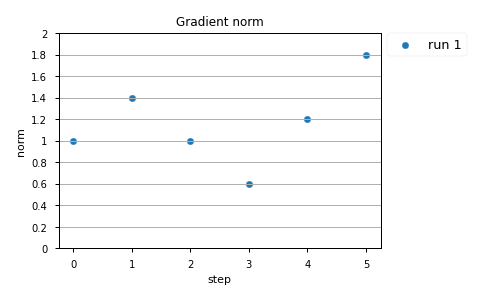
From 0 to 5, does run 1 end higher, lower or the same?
higher
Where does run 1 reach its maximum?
5
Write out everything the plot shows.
Title: Gradient norm
x-axis: step, ticks 0 1 2 3 4 5
y-axis: norm, ticks 0 0.2 0.4 0.6 0.8 1 1.2 1.4 1.6 1.8 2
Legend: run 1
Values:
run 1: 1 1.4 1 0.6 1.2 1.8
